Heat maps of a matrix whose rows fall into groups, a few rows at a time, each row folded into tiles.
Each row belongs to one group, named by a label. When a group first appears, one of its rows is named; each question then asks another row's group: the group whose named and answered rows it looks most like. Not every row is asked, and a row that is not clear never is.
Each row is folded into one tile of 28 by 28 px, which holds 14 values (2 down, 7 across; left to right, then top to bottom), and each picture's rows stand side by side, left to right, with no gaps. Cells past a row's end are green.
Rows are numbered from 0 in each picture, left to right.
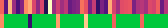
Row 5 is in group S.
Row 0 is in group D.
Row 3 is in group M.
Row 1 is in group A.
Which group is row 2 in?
M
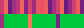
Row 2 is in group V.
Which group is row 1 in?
S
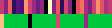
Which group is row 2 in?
D
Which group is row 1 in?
A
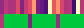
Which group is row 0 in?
S
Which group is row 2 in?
A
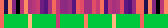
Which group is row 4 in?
M
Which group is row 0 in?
D
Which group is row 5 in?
D
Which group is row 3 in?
S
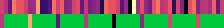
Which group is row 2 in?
V
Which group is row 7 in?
S
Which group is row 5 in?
V
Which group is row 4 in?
A
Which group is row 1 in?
M
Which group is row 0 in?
V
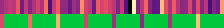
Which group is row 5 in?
A
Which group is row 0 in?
S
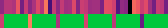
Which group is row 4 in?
D
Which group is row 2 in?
S
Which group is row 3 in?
D
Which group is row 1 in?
S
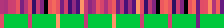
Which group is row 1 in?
D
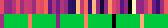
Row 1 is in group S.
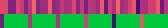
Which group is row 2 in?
S
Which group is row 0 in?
V
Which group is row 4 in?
V
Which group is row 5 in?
S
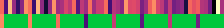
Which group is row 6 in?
D
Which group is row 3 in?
V
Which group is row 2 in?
S
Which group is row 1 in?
D
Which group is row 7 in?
A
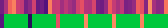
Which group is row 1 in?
A
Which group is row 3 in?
M
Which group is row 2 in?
D
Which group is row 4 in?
M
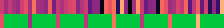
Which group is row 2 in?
S
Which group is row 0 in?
D
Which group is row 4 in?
D
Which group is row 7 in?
M
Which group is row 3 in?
D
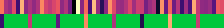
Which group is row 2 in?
A
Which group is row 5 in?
A
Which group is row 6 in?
M
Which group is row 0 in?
A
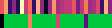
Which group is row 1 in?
D
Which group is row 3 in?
A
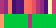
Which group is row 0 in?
M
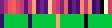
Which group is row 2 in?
M
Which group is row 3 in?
A
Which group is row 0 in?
V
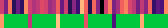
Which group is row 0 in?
M
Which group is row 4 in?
V
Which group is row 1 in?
S
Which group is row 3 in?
D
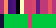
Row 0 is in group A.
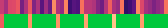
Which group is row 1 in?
M
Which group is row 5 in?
M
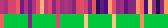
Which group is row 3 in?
M
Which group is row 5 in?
D
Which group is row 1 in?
V
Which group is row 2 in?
D
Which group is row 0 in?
S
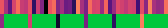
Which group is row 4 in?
V
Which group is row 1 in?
D
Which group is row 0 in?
V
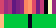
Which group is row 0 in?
M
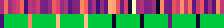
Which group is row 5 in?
A
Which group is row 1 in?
M
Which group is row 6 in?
V
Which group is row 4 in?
A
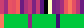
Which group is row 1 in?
A
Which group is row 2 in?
V
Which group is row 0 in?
S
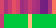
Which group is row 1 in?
M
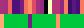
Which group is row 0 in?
M
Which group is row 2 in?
M
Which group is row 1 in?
A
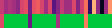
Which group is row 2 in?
S
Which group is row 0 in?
D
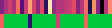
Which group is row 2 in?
S
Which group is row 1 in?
A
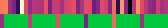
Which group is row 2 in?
S
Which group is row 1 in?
S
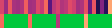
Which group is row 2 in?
S
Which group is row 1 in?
S
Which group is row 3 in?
M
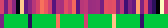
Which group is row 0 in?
A
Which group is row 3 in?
D
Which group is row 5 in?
A
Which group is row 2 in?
S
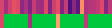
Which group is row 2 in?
M
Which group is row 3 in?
S
